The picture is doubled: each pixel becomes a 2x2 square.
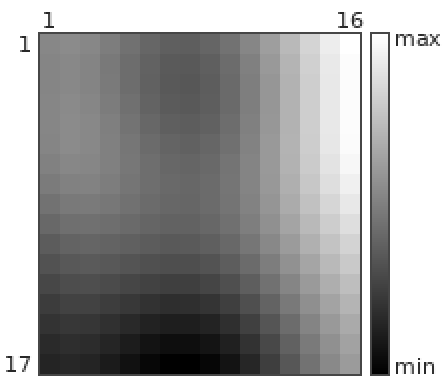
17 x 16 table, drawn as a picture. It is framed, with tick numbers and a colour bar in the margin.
Ninth with the lowest average: bottom middle. Ninth with the highest average: top right. Slope: up to the top right.
